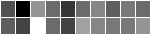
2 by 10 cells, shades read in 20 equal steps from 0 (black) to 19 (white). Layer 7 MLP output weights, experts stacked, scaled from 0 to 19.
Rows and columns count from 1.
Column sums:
13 5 30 16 9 20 20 16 18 19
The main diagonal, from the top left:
6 5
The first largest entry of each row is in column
3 3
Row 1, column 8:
7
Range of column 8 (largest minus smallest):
2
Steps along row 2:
down up down down up down down same up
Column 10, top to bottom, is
8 11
